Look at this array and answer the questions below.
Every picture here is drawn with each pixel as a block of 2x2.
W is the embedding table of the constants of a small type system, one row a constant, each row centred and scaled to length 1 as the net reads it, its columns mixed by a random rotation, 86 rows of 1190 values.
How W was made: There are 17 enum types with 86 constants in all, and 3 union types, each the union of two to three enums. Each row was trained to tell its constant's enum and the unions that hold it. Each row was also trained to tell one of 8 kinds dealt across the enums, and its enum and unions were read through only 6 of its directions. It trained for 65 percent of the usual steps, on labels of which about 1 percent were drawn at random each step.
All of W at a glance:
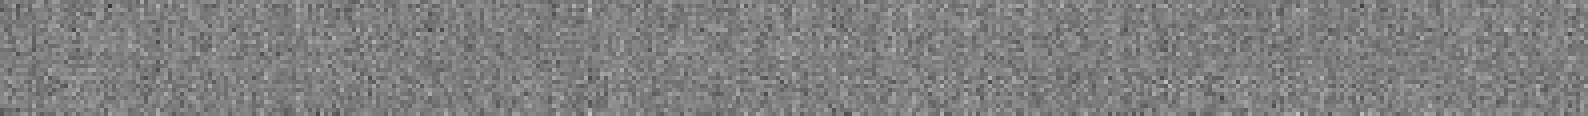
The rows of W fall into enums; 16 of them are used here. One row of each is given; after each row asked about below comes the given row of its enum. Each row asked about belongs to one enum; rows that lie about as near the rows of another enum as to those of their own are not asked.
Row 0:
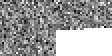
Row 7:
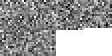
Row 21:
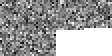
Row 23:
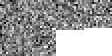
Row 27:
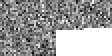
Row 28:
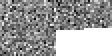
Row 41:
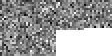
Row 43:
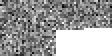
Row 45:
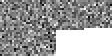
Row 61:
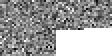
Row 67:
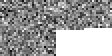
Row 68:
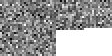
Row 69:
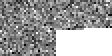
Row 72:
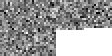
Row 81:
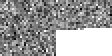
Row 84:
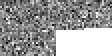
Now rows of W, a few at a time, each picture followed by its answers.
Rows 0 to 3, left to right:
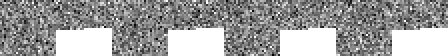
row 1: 28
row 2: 69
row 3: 21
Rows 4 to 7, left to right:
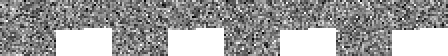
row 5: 72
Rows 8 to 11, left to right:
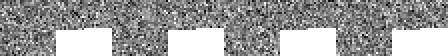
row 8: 84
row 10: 41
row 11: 21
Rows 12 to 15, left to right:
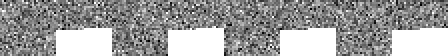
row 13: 69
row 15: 0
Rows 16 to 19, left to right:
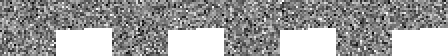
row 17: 69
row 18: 7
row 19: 21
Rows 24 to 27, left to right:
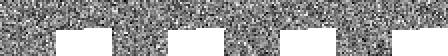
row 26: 27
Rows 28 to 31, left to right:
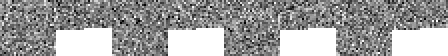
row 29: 67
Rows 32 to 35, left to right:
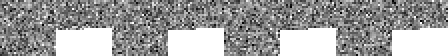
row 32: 28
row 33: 27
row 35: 72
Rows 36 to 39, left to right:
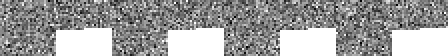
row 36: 28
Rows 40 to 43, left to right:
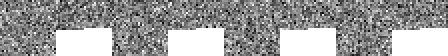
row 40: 0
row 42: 72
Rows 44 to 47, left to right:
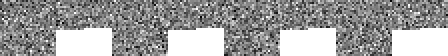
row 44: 61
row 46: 28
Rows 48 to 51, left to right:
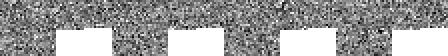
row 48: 72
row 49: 21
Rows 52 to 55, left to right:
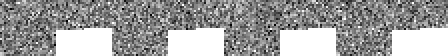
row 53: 45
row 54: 68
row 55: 21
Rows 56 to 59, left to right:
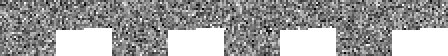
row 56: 0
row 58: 27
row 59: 69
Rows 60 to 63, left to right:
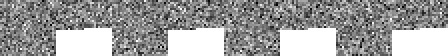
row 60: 68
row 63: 7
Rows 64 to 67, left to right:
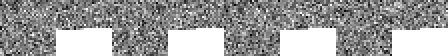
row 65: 69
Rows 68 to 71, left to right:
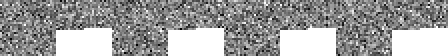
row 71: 27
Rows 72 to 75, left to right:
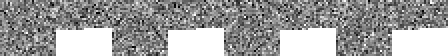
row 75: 28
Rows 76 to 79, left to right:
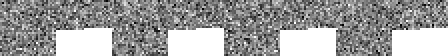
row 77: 27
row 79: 68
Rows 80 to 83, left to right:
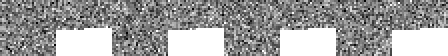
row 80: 67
